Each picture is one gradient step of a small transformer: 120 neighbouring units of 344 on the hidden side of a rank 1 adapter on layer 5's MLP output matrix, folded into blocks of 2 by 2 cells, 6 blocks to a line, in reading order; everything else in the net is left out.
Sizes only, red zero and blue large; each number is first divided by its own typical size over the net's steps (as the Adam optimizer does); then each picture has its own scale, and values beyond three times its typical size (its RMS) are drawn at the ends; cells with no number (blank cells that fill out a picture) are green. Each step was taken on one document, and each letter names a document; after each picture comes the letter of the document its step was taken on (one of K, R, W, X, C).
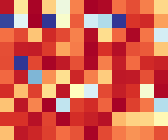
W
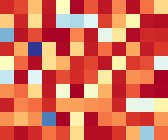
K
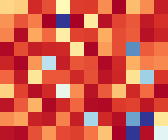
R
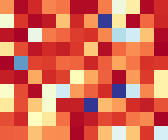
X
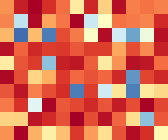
X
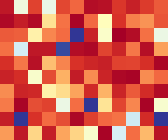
W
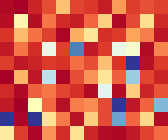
X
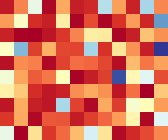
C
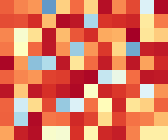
C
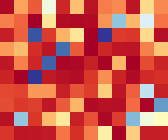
W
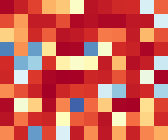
C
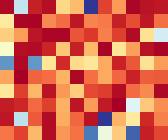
C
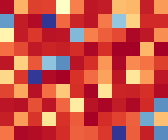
W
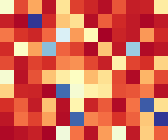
K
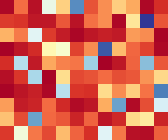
X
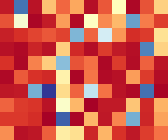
W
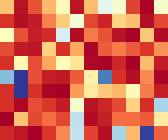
K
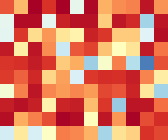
X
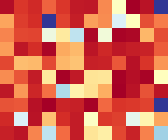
W
